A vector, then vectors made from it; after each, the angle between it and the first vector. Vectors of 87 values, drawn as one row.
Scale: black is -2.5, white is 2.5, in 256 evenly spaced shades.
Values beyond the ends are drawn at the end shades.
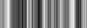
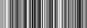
partly aligned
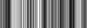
nearly opposite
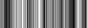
nearly opposite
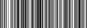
partly aligned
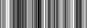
nearly parallel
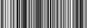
partly aligned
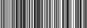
partly aligned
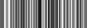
partly aligned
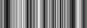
nearly opposite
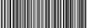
orthogonal
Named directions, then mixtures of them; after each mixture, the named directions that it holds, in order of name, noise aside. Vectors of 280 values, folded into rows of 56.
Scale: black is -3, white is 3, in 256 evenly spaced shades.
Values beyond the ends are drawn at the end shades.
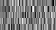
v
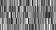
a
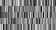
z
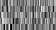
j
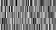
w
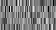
v, w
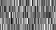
a, v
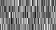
a, v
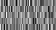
j, w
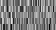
a, j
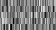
j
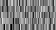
j, v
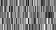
a, w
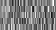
v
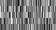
a, z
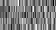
v, z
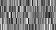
a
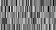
v, w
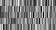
z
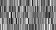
a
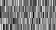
j, z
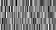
w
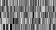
j, z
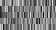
z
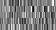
v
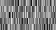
a, v
